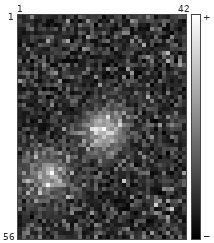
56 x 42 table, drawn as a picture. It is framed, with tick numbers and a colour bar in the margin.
Odd rows or columns: none. Stripes: none. Histogram: skewed, a long tail of high values. Mirror symmetry: none. Ninth with the highest average: centre. Bumps: two.
